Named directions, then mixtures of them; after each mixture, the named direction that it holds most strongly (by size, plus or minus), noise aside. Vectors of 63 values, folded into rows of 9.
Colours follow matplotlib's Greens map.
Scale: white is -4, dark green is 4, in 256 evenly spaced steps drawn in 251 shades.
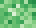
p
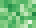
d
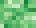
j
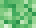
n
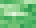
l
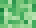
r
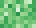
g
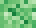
p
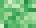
j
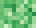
n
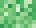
g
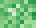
p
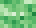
l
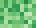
r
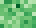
p
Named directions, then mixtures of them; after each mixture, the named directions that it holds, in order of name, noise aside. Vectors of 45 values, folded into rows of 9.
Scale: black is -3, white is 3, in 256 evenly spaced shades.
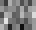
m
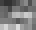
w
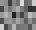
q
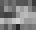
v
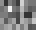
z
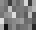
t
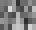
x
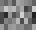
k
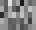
m, q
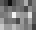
t, w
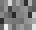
t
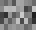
k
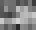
v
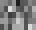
x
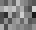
k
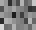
q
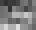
w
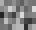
k, m, x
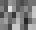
m, x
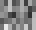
t, z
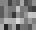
q, v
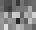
k, w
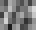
m, x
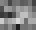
v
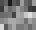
q, v, w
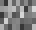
k, m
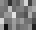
t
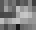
v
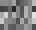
k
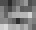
w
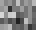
v, x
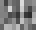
z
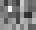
z
